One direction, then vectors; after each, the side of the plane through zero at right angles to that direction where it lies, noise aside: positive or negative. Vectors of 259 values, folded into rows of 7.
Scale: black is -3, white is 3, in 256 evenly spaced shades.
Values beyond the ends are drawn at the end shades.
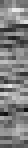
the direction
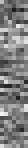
negative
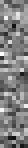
positive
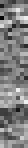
positive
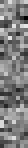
negative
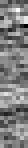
positive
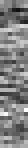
negative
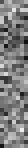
positive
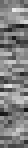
positive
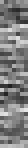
negative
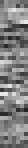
positive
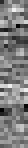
positive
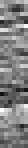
negative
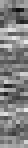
negative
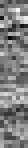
positive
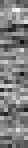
positive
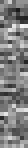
negative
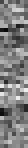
positive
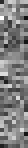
positive
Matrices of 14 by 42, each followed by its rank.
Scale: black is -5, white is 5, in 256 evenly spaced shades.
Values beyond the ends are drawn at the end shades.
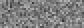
full rank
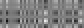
one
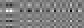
one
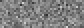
full rank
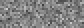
full rank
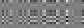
one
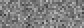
full rank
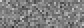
full rank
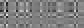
one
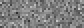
full rank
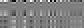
one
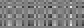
one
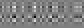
one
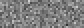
full rank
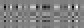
one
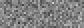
full rank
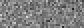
full rank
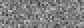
full rank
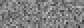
full rank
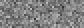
full rank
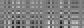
one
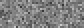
full rank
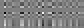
one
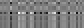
one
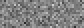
full rank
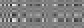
one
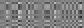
one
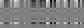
one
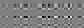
one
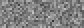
full rank
